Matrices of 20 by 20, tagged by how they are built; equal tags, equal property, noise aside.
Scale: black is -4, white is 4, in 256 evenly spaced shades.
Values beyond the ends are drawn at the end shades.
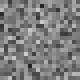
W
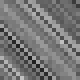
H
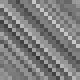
H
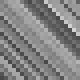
H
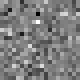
W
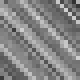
H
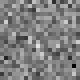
W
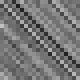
H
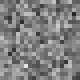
W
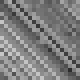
H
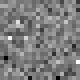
W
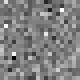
W
